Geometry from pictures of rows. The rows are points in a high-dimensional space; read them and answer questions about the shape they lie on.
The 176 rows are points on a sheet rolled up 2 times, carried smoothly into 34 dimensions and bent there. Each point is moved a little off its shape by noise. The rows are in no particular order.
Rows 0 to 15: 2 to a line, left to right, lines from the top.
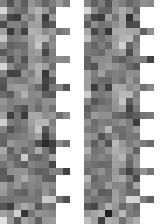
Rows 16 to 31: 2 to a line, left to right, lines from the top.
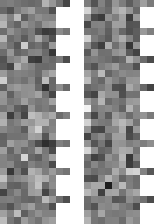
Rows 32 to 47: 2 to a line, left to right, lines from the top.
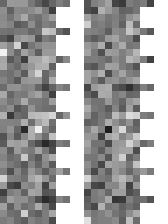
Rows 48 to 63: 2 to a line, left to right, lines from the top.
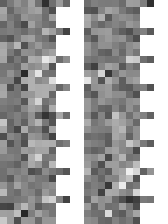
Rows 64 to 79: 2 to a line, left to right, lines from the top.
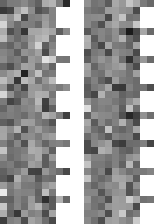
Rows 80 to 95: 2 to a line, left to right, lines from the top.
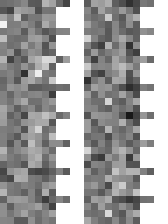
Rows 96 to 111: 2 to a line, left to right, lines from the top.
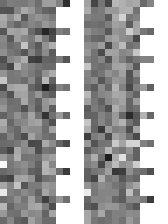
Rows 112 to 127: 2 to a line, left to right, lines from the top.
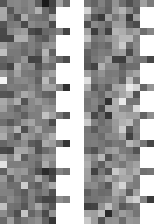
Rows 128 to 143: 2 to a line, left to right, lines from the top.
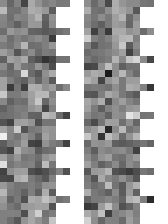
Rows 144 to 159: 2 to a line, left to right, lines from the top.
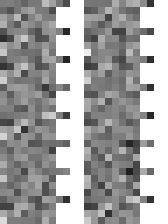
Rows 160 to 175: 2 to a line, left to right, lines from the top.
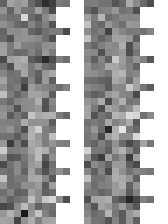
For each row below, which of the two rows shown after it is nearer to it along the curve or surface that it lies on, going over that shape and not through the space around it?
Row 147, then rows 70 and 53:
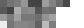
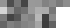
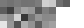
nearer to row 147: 53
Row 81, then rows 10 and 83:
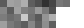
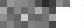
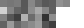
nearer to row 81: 10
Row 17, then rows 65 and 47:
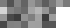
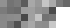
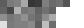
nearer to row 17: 65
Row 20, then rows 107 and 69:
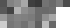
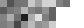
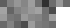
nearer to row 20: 107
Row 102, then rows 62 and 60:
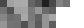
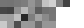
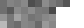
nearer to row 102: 62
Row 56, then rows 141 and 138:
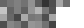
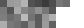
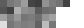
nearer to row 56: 141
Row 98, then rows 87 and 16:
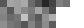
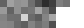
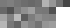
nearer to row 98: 87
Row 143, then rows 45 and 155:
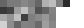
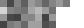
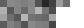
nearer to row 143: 155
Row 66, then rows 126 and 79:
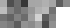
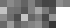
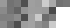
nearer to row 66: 79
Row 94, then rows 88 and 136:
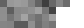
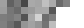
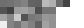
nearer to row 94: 88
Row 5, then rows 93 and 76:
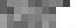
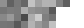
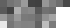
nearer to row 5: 93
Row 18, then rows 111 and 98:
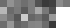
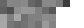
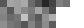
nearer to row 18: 98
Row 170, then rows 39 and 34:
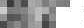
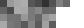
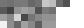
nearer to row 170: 39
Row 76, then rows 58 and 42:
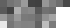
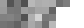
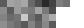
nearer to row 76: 42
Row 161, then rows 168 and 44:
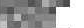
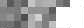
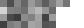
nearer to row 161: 168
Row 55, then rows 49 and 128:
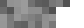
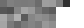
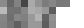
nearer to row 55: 49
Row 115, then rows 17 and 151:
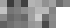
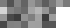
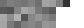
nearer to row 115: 17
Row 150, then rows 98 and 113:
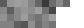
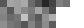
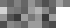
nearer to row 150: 113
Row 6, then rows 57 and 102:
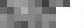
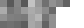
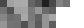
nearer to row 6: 57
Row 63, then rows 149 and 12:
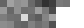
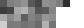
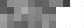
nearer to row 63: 149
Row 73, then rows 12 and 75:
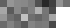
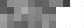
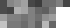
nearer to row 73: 75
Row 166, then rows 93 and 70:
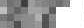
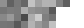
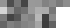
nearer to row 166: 93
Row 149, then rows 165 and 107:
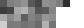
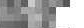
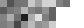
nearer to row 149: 107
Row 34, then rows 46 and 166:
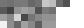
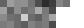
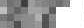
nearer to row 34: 46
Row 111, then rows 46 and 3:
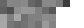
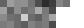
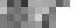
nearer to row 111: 3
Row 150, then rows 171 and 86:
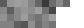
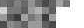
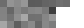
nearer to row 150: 86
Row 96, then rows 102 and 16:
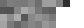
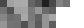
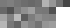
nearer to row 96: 16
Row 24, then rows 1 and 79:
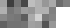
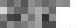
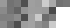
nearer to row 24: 79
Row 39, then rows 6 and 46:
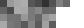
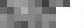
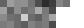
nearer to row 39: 46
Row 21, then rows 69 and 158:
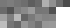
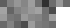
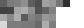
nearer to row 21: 69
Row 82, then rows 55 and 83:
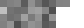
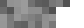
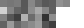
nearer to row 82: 55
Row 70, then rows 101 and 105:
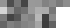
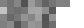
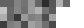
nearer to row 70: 105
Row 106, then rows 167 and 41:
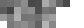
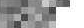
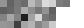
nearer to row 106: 41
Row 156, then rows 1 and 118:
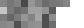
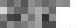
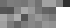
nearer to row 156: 118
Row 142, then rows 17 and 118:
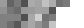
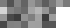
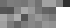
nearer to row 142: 118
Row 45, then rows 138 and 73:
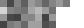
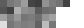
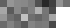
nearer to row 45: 73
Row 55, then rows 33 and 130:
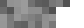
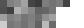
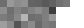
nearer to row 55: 130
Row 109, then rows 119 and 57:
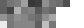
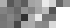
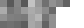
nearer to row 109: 119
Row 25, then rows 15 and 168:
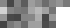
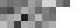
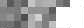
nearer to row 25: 168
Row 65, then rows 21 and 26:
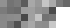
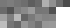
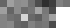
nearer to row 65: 21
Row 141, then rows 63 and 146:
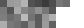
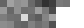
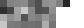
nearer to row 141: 63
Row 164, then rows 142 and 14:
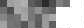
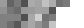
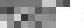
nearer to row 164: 14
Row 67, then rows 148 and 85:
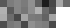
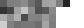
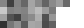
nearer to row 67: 85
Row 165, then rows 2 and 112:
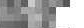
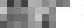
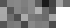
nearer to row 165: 2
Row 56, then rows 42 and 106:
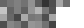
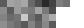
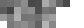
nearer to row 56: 42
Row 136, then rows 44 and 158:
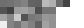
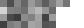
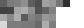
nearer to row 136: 158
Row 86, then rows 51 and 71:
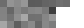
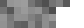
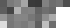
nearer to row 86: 51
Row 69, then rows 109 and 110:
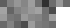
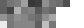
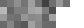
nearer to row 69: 110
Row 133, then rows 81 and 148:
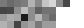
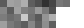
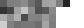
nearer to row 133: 148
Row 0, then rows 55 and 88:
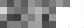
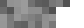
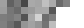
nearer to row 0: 88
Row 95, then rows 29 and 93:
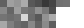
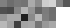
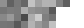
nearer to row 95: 29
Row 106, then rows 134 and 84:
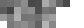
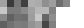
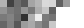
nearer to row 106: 84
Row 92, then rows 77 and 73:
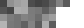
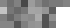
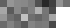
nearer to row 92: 73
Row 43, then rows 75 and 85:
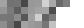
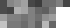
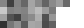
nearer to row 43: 85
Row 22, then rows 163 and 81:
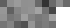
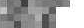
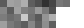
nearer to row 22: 163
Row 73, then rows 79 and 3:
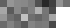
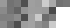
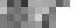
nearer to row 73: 3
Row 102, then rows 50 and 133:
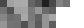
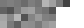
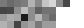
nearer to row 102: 133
